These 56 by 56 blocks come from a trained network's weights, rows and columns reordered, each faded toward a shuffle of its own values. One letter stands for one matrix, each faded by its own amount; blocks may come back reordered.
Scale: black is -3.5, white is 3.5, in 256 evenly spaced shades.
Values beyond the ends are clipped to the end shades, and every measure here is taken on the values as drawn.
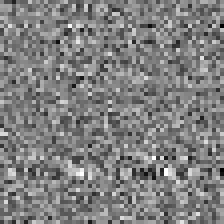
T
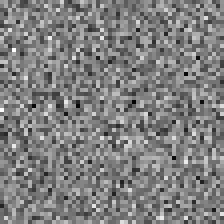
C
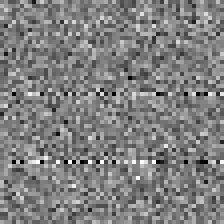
T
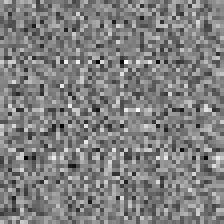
T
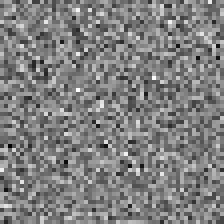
C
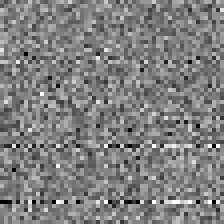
T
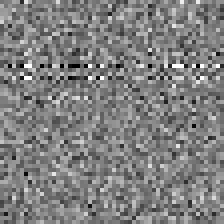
T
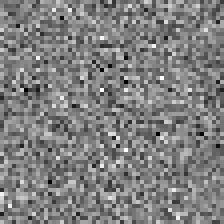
C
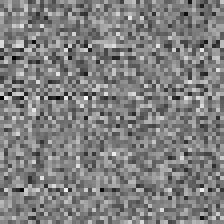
T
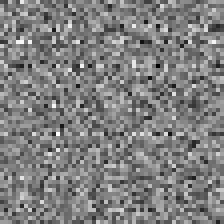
T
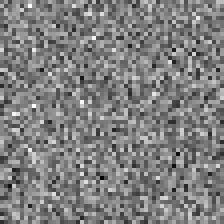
C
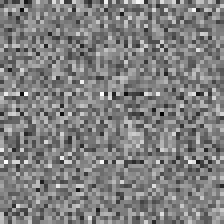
T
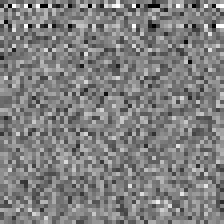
T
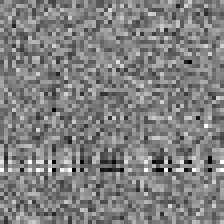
T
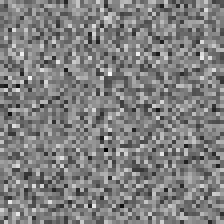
C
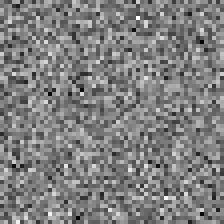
C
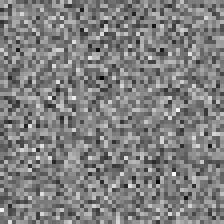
C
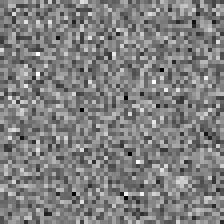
C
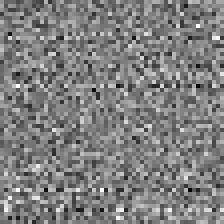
T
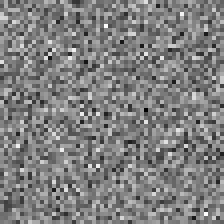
C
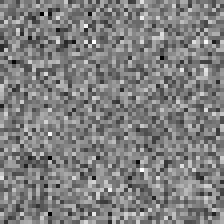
C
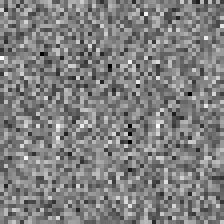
C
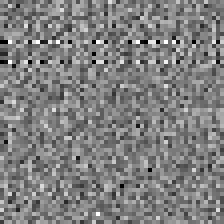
T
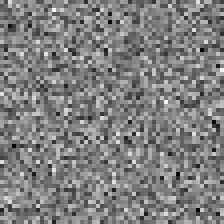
C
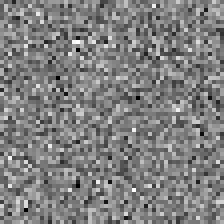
C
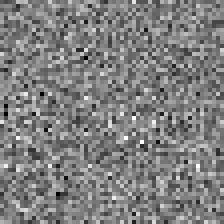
C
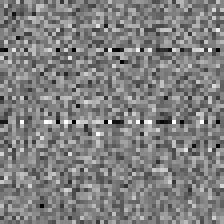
T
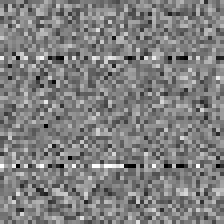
T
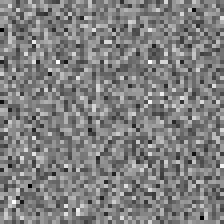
C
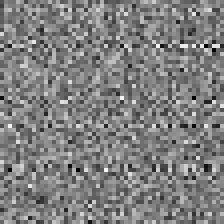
T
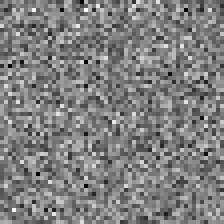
C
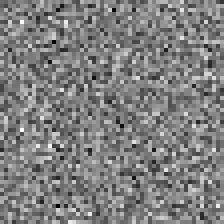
C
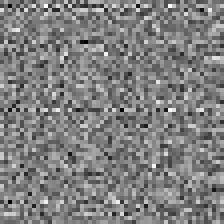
T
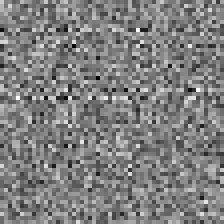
T
